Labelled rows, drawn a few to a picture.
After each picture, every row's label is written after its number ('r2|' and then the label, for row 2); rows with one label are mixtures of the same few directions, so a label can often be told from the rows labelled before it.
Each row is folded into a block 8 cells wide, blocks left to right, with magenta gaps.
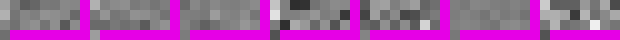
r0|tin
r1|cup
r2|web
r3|tin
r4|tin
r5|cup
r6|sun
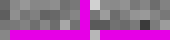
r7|tin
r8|cup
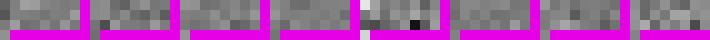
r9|tin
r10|tin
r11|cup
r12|tin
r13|cup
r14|tin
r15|web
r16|tin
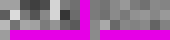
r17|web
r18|tin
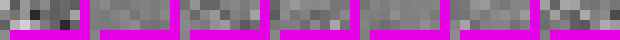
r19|web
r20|cup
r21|cup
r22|tin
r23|web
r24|tin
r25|cup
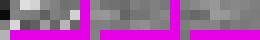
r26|tin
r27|sun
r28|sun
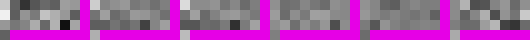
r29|tin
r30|cup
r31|cup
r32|tin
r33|tin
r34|cup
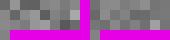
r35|cup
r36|tin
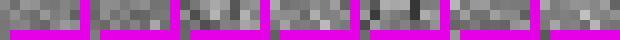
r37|cup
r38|tin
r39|web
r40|sun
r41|web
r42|cup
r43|sun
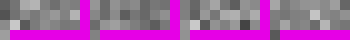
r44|tin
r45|web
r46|tin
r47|sun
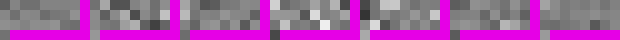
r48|cup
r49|cup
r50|tin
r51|sun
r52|tin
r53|cup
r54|cup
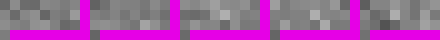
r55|cup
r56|cup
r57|sun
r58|sun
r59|web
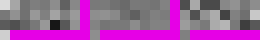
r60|cup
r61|sun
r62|cup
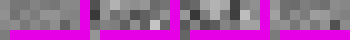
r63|tin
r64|tin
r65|web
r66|tin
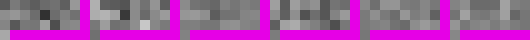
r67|sun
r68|sun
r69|sun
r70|web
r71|cup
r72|web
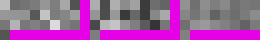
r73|sun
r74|web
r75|web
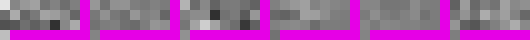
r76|cup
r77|cup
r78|web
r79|sun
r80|web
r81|web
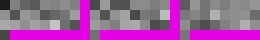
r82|cup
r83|cup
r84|web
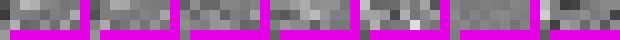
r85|tin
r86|tin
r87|cup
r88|sun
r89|sun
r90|tin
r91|tin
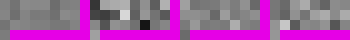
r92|web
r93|sun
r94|sun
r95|tin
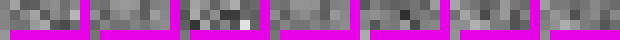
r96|cup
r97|web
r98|tin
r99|web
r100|sun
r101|web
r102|web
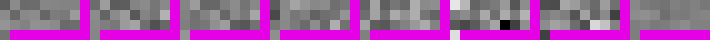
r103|cup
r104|cup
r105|cup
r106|tin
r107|web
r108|cup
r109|cup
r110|sun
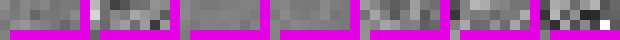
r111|web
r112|tin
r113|tin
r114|web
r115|web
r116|tin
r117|tin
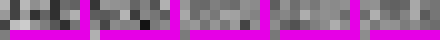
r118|web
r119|sun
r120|tin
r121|web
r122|web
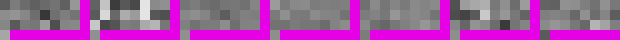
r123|sun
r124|web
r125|sun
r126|cup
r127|web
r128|sun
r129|cup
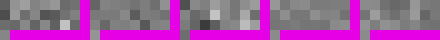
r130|tin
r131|sun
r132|web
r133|cup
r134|web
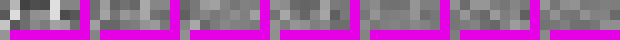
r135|web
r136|web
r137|tin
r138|web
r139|web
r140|cup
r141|cup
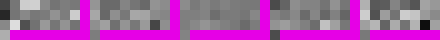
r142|tin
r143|tin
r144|web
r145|cup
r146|tin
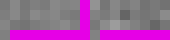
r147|web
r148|web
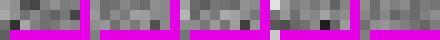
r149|tin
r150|tin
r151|tin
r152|cup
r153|web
